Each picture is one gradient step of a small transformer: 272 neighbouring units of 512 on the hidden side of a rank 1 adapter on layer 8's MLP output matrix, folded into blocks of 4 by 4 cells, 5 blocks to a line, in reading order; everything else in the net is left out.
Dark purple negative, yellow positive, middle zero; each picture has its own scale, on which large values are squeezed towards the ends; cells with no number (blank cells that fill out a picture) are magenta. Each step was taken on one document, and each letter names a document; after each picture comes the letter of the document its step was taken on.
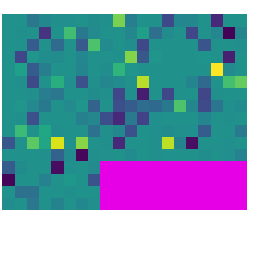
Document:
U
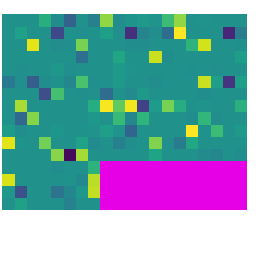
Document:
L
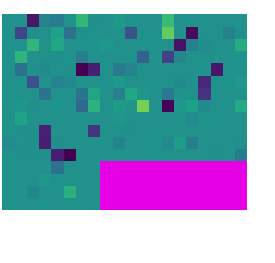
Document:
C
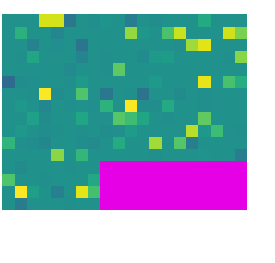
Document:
L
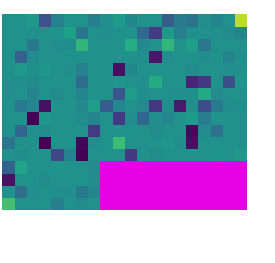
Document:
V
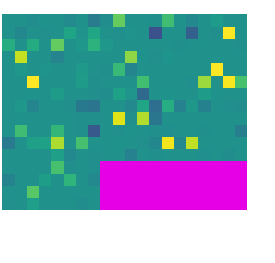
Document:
U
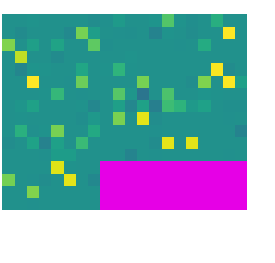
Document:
U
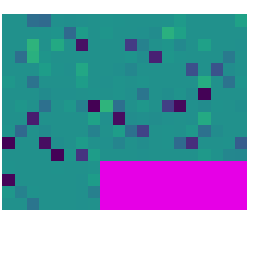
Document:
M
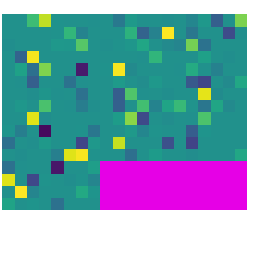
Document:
V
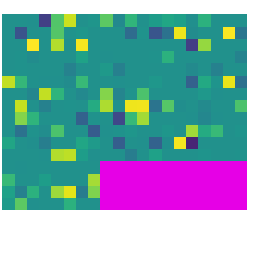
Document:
L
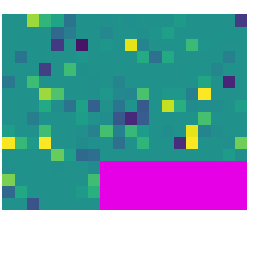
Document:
M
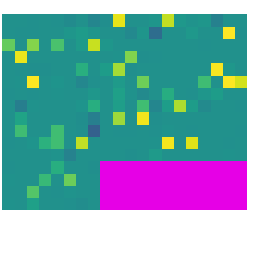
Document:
U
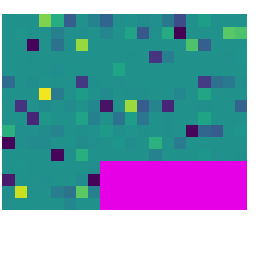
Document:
L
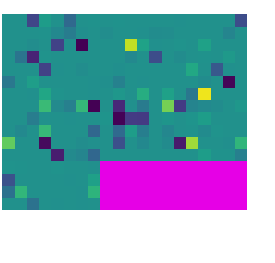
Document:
M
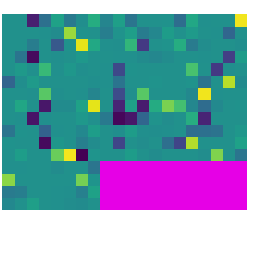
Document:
M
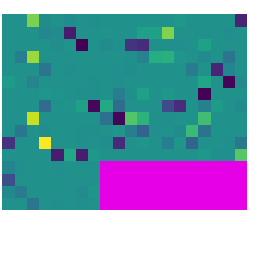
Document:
M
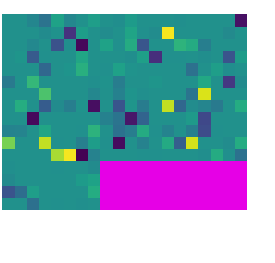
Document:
M
